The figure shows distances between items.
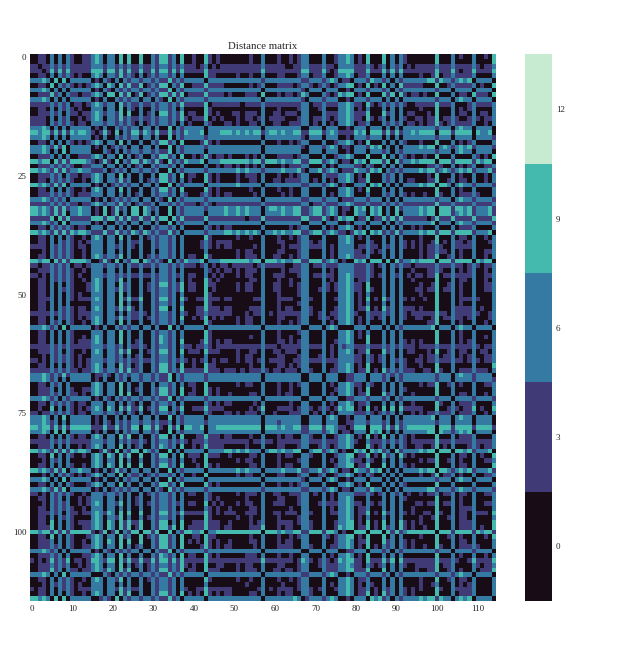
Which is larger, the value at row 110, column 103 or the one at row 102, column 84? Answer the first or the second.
the first
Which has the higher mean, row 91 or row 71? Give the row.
91
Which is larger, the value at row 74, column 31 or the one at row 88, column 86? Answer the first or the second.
the first
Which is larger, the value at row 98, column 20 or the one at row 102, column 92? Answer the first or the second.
the first
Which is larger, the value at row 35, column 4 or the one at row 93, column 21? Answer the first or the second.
the first
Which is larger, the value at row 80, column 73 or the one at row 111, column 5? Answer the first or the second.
the second
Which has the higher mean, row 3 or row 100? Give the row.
100
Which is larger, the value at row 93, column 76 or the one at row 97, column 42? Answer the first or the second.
the first
